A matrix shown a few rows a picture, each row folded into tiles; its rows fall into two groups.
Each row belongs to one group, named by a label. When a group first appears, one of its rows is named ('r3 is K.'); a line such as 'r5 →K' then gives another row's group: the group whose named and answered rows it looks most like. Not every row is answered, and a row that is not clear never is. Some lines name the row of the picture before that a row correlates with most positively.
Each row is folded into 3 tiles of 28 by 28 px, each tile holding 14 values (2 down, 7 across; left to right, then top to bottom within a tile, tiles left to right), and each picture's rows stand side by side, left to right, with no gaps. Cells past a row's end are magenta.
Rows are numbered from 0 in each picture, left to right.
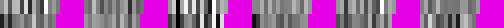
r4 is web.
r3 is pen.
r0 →web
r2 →web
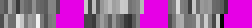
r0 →pen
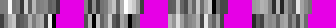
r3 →web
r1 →pen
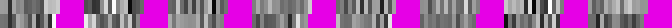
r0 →web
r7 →pen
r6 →web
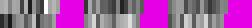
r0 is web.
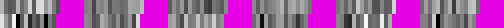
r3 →pen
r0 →pen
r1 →web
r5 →pen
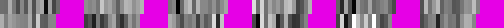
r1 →pen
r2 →web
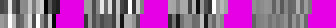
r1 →web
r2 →web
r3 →web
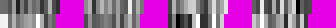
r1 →web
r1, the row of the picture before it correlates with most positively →1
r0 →pen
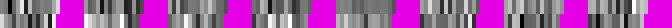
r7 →web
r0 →web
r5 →web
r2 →pen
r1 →pen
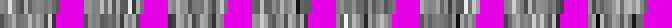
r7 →pen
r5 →web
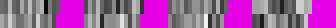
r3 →web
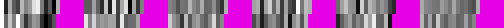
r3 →web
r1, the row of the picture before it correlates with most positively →0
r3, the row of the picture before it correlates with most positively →3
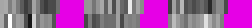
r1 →web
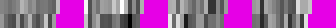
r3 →web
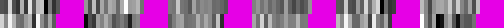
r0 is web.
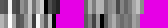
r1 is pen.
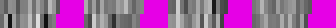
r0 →pen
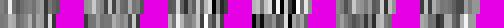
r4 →web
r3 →web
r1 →web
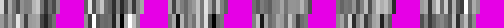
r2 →pen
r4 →pen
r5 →web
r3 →pen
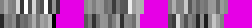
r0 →web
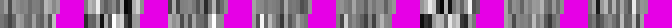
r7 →web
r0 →web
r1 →pen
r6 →pen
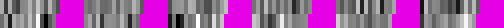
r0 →pen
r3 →pen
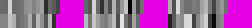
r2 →pen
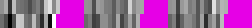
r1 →web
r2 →web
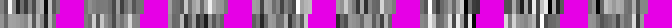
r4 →web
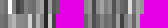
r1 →web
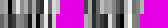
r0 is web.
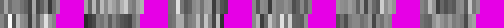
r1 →pen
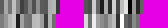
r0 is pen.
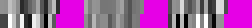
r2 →pen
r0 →pen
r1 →pen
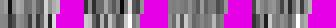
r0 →web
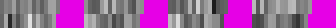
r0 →pen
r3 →pen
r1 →web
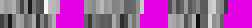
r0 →web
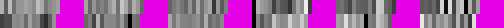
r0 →pen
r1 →pen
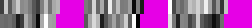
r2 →pen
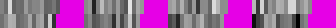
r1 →web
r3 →pen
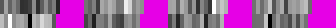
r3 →pen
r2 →web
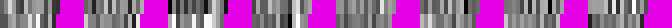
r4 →web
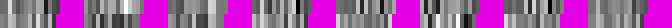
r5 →pen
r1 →pen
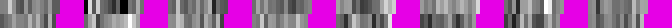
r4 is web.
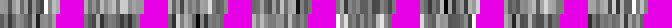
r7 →web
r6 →pen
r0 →web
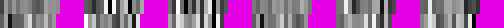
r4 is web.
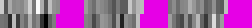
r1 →web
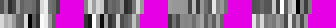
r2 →web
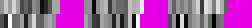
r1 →web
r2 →pen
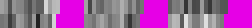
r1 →pen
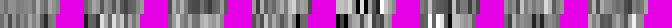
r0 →pen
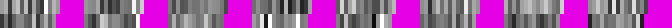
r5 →web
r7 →web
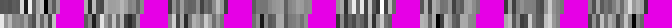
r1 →pen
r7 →pen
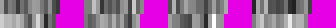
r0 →pen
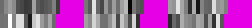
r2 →web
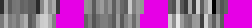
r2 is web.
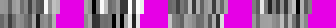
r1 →web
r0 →web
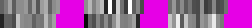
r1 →web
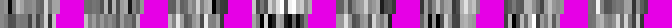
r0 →web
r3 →pen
